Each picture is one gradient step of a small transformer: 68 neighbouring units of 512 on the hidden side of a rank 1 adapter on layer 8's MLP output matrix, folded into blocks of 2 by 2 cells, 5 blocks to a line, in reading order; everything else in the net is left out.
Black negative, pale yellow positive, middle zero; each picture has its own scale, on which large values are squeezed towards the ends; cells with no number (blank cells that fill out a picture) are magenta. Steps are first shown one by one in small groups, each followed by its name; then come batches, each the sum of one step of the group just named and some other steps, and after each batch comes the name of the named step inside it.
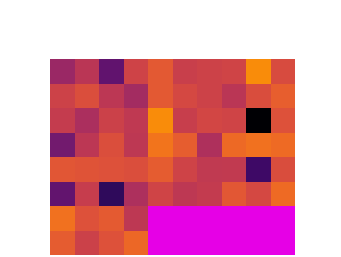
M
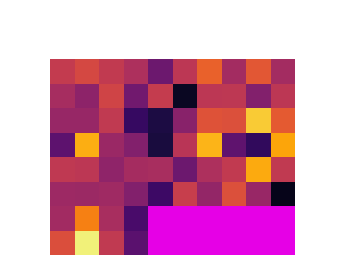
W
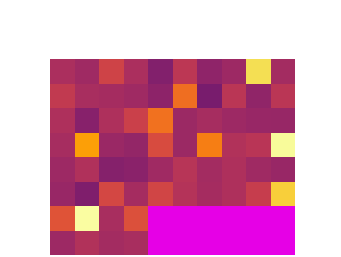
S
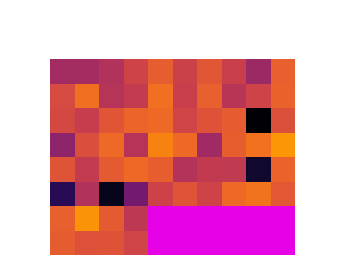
M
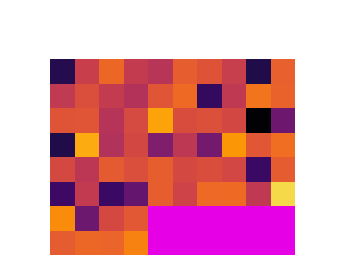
S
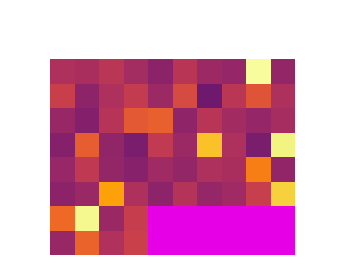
S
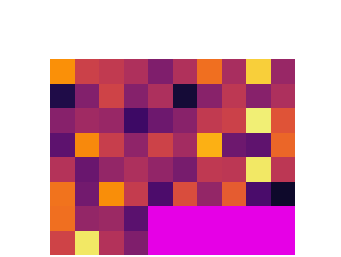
W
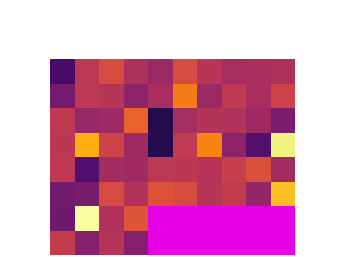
S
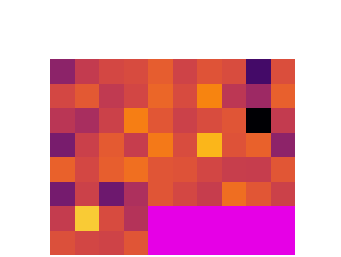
M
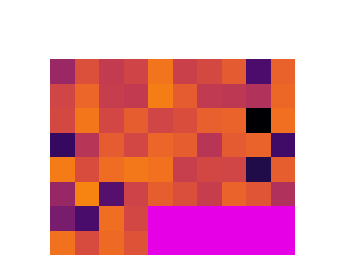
M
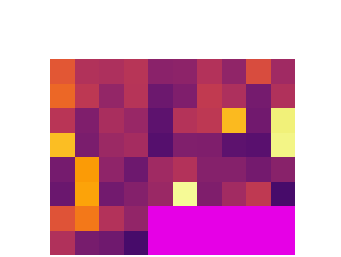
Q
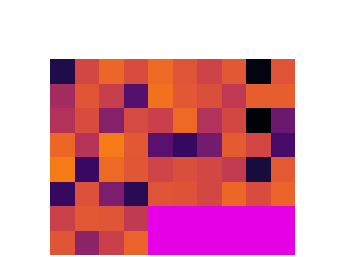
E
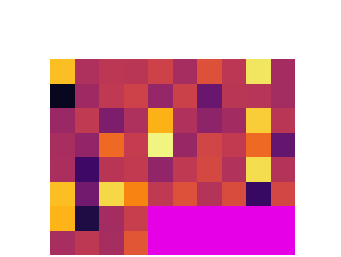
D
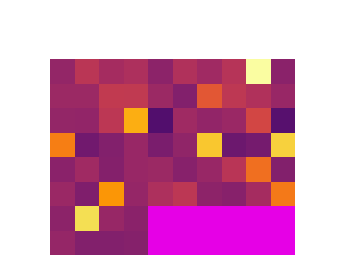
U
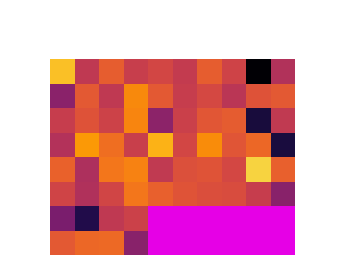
D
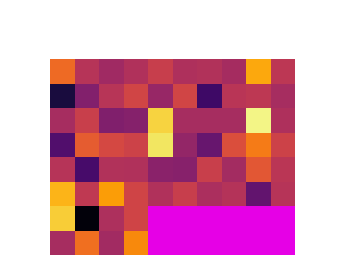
D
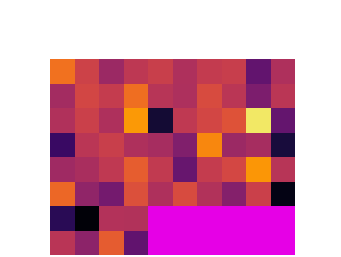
U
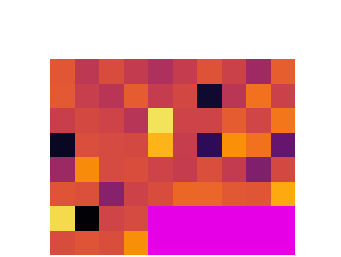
Q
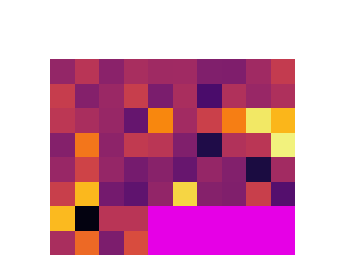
Q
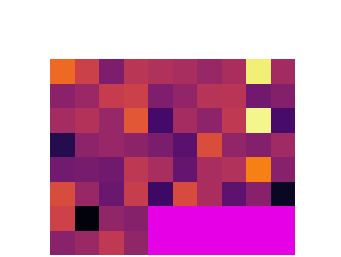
U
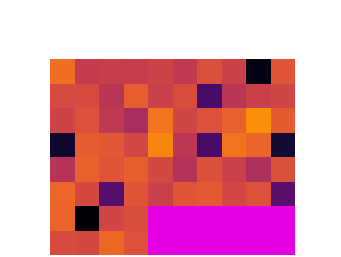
Q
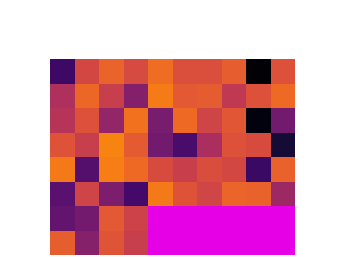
E
